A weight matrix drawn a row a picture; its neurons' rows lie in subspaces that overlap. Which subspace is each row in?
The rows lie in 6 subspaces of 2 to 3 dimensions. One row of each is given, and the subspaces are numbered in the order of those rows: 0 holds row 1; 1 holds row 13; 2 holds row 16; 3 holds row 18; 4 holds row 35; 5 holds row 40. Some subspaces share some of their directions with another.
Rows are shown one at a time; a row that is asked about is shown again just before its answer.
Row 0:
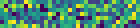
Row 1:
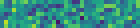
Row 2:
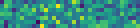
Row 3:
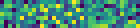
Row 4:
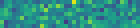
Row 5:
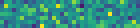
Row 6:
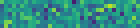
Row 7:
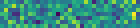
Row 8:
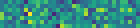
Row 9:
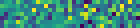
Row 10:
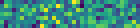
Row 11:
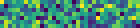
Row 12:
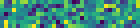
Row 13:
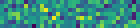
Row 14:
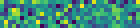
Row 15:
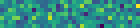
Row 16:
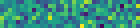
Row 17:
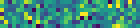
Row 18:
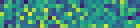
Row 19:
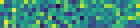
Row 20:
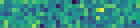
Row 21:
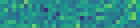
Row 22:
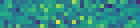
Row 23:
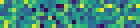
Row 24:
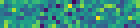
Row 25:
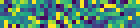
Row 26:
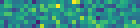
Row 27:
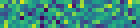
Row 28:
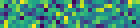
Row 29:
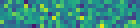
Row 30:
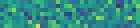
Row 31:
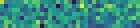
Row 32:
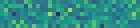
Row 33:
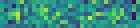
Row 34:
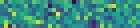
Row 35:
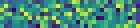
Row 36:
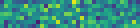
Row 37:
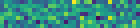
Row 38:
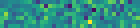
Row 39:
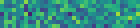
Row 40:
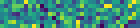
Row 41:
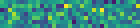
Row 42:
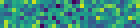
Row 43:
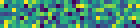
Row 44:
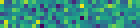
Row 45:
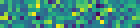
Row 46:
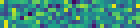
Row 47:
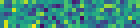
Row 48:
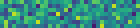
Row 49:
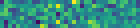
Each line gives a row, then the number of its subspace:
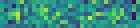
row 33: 1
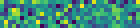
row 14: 1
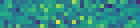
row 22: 5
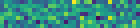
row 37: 2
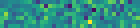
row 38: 2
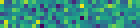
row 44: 4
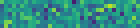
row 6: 1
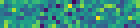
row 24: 4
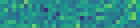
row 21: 1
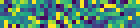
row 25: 5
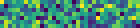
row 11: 0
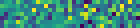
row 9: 2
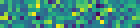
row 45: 0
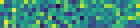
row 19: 3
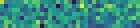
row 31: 0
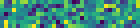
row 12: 0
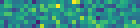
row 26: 3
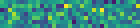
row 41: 2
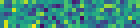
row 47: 0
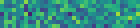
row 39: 3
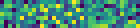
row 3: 3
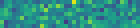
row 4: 2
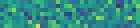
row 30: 4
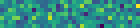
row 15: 2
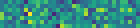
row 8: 3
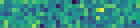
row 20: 3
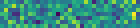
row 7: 1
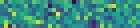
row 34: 1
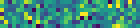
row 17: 4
